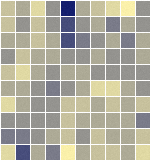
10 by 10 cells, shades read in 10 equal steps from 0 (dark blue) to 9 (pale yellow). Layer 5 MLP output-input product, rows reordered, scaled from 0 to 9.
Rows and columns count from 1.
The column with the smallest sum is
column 5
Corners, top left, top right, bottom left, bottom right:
7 5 8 8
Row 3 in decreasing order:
7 6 6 6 6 6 5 4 4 2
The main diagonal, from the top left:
7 5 7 6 6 6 6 6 6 8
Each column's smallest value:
4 2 5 4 0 4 5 4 4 4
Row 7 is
8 6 5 5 7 7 6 7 6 7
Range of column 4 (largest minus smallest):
2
